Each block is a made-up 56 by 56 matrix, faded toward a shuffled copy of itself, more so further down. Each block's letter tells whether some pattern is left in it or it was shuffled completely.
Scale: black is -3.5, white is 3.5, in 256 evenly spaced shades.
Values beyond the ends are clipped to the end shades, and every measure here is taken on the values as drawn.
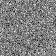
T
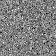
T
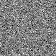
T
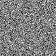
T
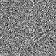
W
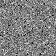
T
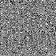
W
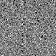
W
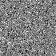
T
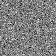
T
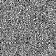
W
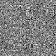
W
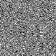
W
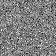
T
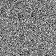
T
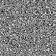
W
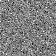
T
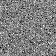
T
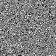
T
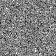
T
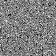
T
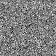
T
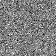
T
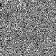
W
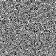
W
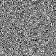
W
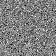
T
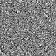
W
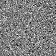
T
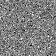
T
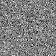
W
